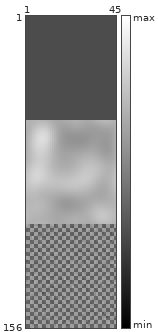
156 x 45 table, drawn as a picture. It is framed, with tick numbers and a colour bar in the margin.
It is made of 3 by 1 panels. Panel 1,1: low, flat. Panel 2,1: high, smooth. Panel 3,1: middling, checkered, strong in contrast.
